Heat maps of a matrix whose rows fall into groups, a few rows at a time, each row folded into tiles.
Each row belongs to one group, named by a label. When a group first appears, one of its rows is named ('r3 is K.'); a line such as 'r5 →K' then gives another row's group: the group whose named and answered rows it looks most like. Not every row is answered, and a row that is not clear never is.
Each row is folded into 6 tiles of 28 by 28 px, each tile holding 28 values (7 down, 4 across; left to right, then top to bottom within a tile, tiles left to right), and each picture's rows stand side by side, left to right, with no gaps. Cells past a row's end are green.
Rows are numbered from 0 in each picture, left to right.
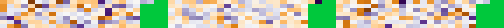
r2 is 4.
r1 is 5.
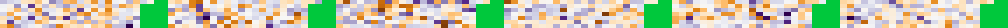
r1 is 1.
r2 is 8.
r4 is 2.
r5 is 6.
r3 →5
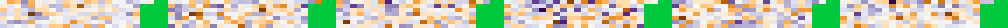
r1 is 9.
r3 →6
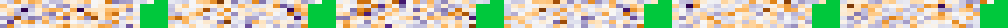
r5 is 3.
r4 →9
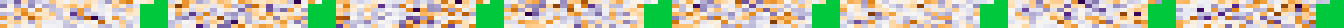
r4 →6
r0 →2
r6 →5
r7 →5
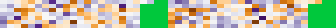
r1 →2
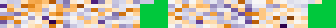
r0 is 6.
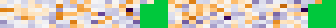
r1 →8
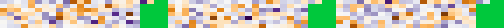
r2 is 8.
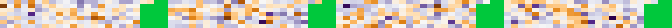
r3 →1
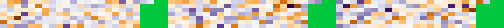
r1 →5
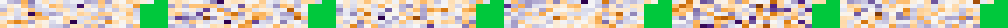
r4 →3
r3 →8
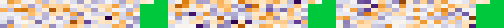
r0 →1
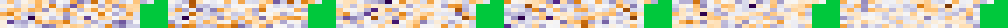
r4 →4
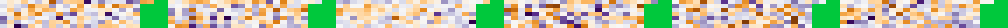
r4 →1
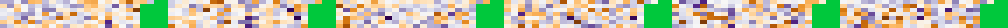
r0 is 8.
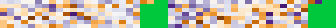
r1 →8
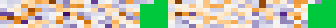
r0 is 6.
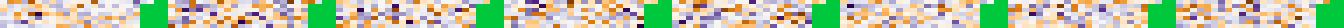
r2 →5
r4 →1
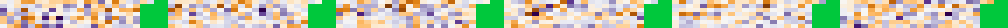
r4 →2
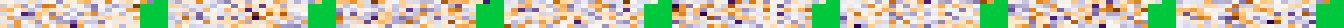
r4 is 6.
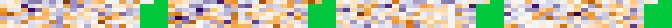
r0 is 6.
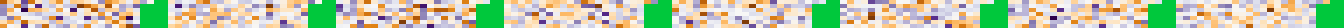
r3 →2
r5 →2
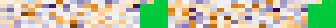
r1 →3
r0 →9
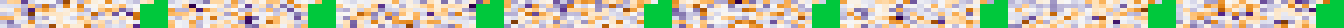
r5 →5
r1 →6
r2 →9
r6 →8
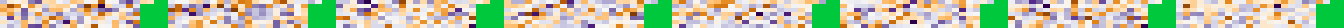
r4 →2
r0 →3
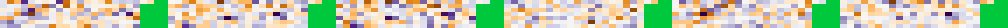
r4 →4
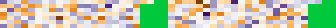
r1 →4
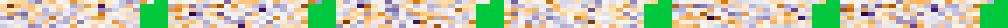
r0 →3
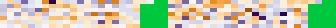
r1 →2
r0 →8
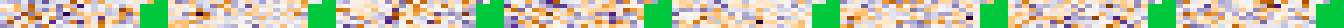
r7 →2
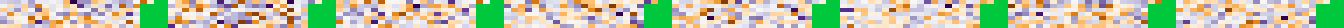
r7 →1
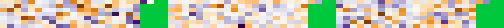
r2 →8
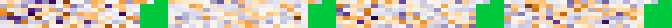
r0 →6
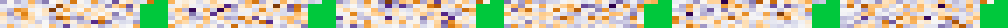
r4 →8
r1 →5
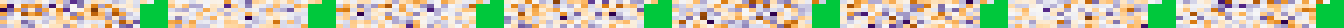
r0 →9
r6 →6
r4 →2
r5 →3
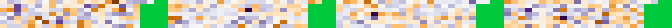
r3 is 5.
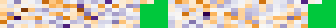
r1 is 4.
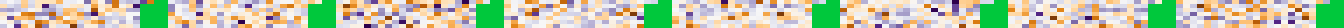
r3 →4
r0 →9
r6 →3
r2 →3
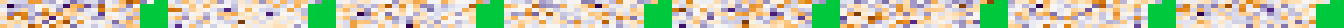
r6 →2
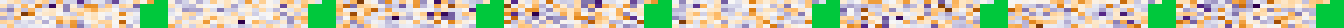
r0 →9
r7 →6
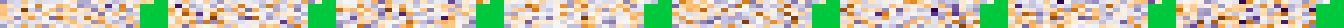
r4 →1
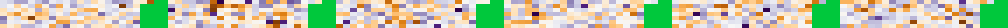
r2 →1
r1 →8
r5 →1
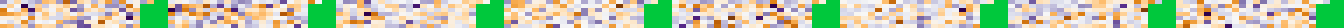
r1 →9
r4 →3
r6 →8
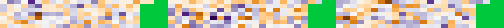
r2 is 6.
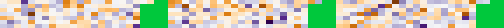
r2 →4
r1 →2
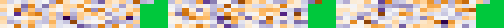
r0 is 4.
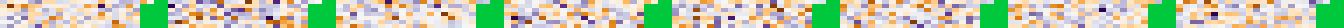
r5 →4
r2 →8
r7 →4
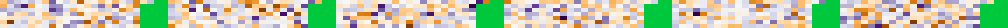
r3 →5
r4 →2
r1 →5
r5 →1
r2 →9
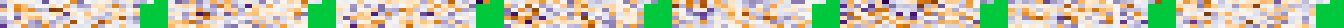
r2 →9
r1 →4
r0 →1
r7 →4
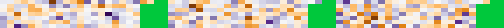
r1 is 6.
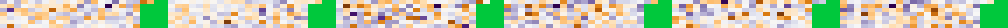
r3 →9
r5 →9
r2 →3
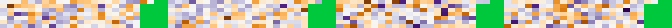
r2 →4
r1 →8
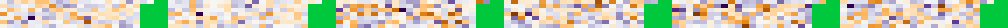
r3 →2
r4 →9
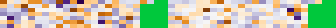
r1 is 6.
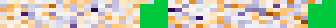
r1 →5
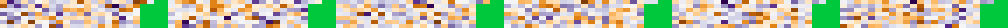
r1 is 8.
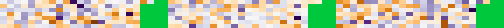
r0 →5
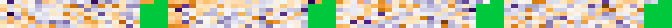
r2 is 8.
